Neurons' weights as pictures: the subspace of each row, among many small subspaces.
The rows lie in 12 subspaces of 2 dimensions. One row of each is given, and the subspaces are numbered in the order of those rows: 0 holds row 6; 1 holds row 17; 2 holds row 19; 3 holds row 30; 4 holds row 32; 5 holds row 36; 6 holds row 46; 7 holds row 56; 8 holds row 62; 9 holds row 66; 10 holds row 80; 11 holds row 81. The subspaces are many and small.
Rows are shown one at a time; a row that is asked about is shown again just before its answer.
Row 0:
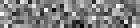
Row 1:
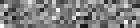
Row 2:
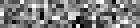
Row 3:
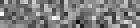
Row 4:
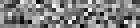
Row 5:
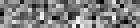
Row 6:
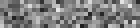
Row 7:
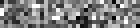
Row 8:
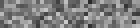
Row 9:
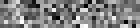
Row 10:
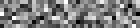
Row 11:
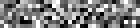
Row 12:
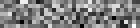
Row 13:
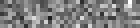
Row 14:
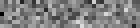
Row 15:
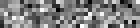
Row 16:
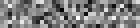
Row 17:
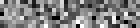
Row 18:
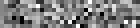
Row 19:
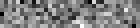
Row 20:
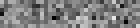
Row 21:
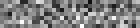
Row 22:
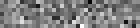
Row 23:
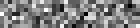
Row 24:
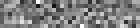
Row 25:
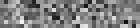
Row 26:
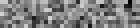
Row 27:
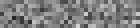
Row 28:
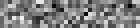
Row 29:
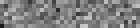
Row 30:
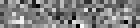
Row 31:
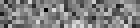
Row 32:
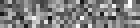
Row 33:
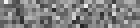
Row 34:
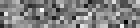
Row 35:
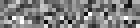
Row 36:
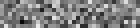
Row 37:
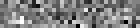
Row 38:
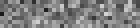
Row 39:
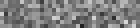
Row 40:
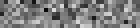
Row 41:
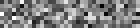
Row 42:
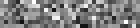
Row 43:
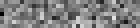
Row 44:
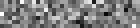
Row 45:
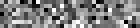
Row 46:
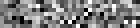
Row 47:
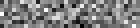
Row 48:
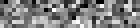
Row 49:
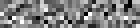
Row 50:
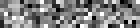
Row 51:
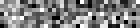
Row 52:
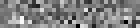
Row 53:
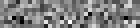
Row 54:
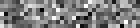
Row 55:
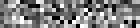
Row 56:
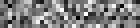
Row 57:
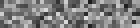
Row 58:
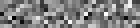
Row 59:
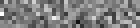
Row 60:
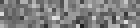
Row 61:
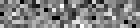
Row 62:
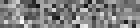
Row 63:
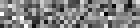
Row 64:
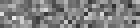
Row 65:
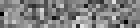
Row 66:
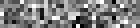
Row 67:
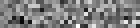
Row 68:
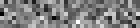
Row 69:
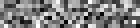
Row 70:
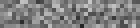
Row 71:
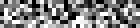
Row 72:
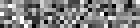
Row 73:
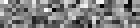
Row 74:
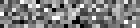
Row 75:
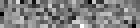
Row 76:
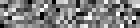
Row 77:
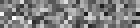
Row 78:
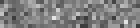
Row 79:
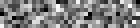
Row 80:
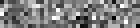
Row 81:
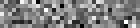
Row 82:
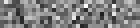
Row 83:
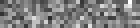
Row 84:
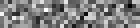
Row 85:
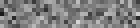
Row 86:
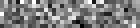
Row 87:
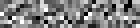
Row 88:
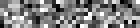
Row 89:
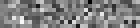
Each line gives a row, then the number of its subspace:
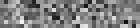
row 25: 8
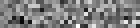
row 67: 3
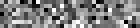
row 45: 11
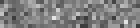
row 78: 10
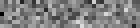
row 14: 2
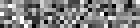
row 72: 8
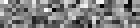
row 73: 4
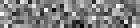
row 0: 7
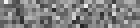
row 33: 4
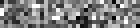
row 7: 10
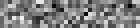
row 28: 11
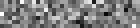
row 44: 2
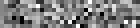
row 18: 6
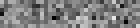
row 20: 10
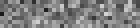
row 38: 8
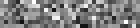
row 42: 8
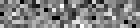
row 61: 6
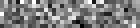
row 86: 2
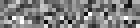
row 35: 2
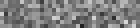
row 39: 0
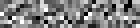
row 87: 2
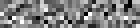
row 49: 2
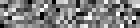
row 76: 10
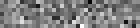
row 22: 6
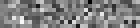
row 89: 6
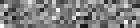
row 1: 10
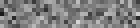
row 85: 1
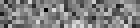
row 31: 7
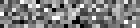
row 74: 5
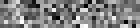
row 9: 8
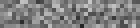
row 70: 7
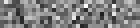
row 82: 4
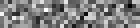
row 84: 11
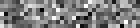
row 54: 9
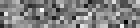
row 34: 9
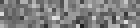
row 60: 1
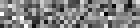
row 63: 8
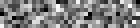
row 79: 0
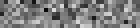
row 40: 8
